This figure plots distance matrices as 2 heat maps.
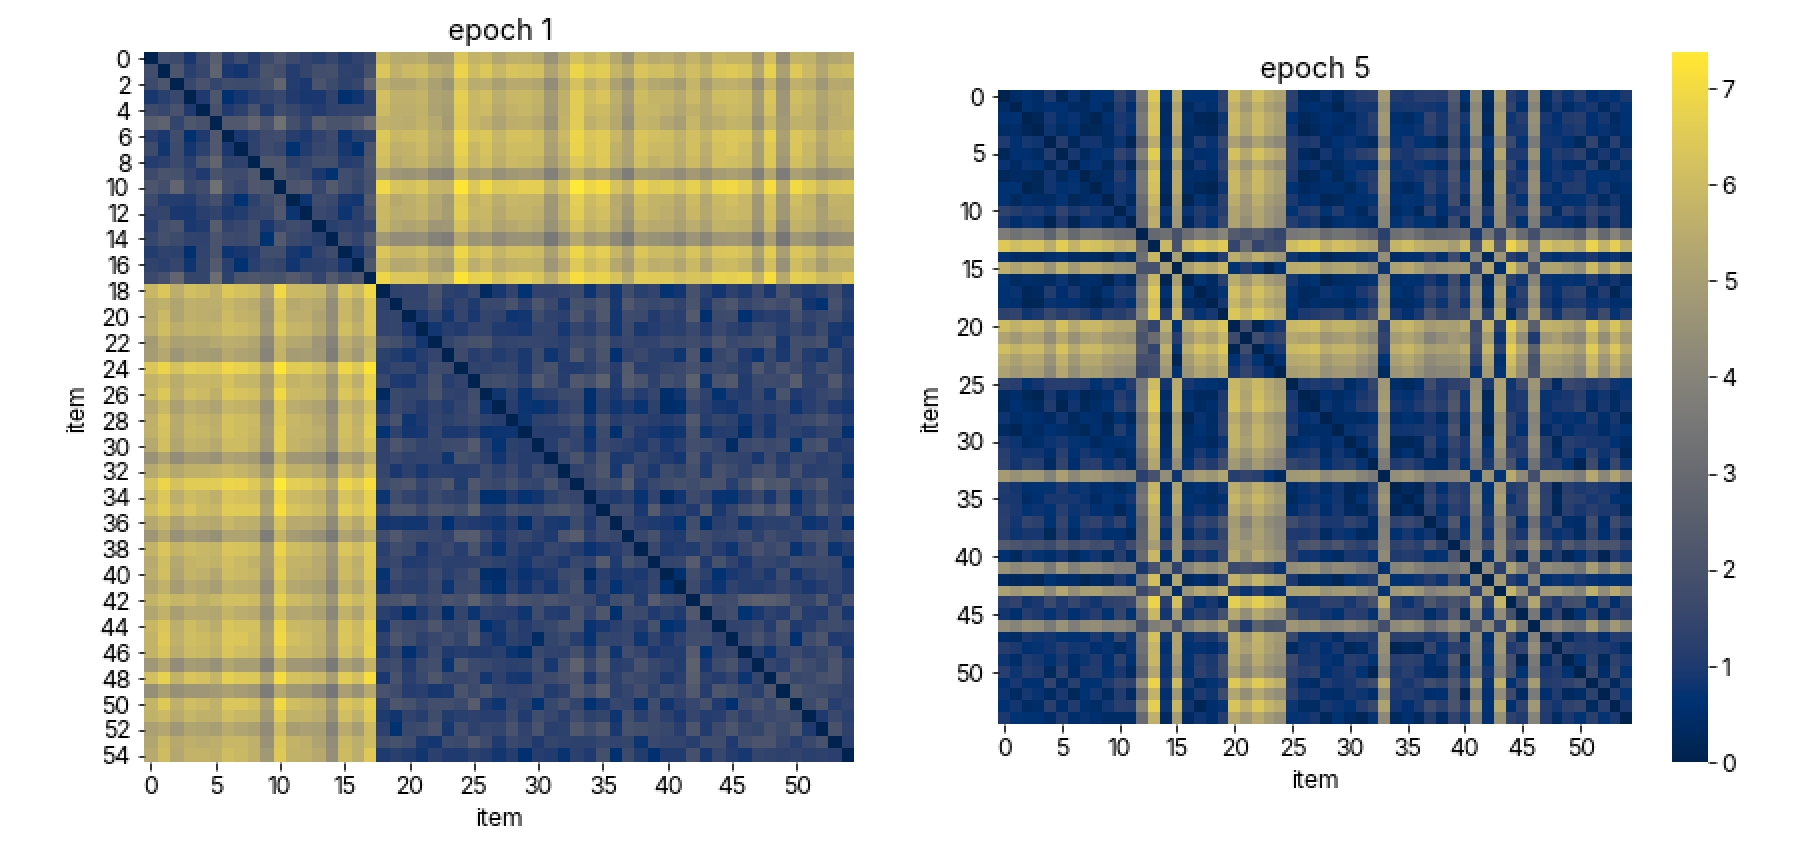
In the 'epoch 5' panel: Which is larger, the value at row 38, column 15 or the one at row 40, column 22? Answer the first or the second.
the second
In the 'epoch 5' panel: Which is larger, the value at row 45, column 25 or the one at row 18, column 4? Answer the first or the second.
the first
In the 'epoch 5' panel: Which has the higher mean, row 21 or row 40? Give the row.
21
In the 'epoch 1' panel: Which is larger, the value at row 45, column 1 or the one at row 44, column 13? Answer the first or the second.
the first
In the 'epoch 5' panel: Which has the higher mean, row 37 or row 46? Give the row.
46
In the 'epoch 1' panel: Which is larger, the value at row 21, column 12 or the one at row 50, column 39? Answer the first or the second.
the first
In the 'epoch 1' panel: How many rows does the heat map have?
55
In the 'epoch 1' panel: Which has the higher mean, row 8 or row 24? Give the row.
8
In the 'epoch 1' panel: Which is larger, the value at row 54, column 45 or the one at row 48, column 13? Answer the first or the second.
the second
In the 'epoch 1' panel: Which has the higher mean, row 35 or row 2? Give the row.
2
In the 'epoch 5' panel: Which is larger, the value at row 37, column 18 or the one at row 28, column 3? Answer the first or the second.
the first
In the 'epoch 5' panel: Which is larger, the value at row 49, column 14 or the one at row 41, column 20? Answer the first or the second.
the second
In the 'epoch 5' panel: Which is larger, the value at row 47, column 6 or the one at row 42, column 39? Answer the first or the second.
the second
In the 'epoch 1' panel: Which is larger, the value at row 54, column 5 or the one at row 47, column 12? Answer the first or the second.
the first
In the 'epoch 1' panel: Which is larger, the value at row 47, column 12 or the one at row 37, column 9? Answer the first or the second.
the first
